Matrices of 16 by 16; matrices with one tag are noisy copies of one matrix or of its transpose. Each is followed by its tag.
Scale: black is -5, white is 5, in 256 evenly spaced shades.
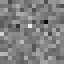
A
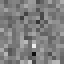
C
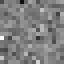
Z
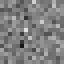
A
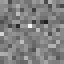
A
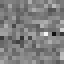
C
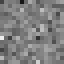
Z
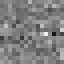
C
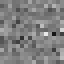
C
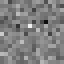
A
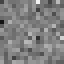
Z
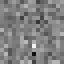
C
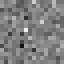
A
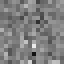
C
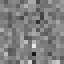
C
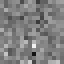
C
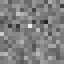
A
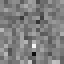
C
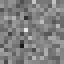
A
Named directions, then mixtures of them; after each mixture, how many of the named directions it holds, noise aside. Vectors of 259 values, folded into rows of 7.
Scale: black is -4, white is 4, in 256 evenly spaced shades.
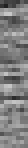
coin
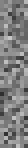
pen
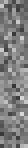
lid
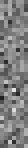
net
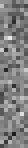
three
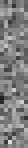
three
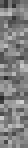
three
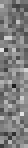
three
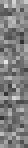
three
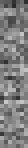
three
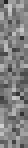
two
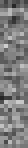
three
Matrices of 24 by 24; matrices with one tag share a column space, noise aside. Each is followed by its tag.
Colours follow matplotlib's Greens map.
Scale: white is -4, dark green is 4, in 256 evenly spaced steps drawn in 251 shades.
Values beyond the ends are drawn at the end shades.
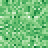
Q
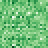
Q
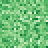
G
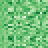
Q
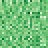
Q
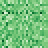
G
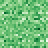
G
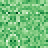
G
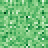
Q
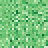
G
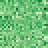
Q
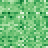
Q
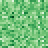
Q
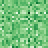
G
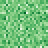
G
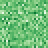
G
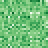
Q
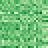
G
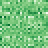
Q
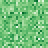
Q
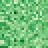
G
